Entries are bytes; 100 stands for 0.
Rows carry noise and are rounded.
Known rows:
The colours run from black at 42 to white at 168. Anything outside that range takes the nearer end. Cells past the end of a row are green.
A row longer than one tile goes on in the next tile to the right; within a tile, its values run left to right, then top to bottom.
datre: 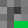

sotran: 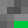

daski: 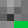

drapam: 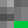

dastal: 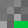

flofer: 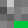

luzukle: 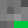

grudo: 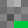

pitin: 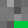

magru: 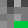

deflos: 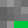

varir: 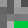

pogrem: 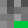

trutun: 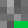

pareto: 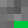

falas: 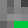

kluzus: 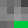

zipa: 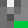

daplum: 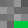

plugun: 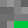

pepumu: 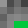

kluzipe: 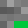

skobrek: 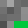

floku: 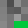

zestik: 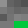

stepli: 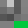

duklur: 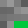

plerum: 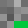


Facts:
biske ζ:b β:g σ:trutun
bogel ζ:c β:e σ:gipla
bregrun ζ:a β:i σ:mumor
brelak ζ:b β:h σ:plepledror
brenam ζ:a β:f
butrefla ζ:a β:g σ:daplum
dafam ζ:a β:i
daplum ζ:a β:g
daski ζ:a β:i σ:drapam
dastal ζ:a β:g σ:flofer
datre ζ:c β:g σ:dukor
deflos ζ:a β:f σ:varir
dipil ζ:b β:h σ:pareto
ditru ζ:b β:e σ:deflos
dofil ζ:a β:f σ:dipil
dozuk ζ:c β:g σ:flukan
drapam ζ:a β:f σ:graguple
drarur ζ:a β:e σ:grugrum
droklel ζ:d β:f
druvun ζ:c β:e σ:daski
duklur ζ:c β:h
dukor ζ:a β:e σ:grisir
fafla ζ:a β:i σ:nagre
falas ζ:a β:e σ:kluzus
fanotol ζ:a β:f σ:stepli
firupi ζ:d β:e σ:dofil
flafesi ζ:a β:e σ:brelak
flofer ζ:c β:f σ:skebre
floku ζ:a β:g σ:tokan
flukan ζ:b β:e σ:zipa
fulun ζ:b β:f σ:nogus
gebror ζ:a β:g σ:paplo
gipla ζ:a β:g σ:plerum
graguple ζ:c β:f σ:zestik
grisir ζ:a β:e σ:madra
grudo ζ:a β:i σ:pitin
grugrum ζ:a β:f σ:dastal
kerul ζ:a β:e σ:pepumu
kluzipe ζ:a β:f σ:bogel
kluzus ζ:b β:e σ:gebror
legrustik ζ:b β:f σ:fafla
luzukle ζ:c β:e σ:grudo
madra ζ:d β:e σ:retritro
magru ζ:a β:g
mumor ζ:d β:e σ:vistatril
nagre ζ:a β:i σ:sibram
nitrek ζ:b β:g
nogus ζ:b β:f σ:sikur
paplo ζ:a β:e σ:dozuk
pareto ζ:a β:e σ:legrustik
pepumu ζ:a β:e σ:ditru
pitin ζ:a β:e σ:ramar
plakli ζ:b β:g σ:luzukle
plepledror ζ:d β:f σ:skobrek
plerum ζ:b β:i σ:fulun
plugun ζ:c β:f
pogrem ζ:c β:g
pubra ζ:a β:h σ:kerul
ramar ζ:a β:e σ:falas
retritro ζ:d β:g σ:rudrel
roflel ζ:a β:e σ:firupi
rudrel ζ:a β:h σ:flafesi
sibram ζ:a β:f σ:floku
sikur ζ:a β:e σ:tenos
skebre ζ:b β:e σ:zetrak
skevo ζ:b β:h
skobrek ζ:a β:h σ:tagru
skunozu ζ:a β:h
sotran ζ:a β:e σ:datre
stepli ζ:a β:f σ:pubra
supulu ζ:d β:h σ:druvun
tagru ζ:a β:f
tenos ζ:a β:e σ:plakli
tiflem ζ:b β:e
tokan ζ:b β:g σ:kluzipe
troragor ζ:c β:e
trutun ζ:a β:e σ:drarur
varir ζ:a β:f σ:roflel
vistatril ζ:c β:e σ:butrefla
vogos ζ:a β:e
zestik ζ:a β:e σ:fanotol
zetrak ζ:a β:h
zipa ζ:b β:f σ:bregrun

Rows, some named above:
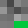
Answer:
retritro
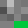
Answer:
grugrum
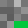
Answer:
nagre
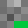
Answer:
grudo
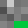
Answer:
flofer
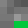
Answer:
tiflem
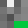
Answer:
zipa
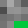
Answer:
zetrak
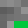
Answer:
dofil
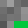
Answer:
skobrek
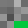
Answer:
plerum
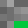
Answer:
skevo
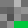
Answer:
plerum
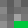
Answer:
nitrek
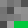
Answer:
brelak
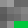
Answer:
pubra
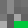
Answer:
biske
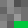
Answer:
skebre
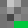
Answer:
bregrun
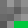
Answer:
plepledror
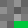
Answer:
gebror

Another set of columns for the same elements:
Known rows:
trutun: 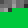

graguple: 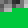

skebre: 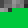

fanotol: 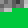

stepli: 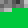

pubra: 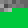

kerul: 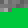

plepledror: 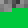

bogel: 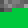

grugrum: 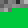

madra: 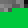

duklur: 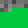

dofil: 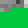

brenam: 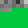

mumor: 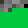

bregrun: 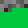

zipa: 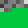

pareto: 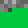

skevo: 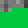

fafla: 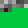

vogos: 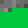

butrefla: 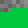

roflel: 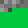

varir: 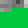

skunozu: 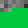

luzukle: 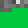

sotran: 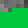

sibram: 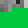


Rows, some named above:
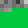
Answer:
brenam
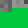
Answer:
biske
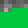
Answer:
druvun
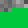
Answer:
nitrek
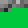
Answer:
grudo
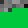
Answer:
mumor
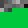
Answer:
flukan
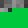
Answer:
skebre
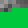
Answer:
dafam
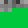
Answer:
tagru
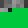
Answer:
skebre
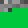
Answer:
firupi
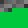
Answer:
vistatril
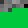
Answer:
mumor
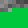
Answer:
daski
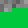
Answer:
droklel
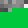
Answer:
tokan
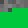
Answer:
troragor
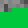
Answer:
dipil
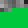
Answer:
retritro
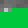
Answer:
zestik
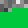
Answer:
plakli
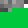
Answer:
tokan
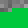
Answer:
magru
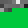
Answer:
kluzus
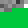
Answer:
legrustik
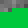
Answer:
vogos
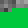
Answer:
dozuk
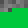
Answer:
troragor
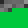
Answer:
vistatril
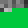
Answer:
supulu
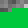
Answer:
pogrem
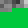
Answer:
plugun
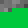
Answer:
vogos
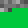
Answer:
ditru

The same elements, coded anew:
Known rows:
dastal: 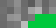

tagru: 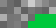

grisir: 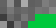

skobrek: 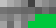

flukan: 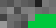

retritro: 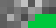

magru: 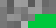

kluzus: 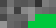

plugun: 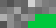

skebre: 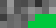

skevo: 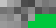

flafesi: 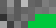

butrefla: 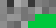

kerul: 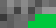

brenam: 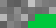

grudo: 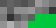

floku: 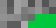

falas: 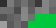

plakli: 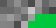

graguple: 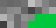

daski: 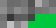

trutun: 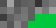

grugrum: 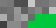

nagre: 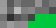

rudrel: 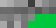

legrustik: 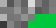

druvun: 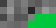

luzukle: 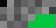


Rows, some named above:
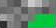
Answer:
plepledror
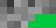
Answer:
gebror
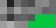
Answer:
bregrun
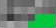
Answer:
dafam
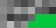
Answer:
plerum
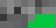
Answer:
ditru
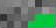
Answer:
roflel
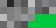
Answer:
zipa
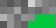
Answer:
plugun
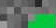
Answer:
flukan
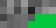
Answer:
zestik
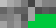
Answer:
brelak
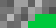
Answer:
datre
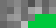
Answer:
dastal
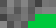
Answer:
vogos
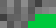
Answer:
vogos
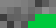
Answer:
pareto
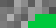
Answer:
pogrem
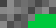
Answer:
bogel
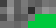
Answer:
druvun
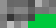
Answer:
daski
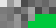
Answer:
dipil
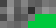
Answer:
druvun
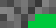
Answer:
mumor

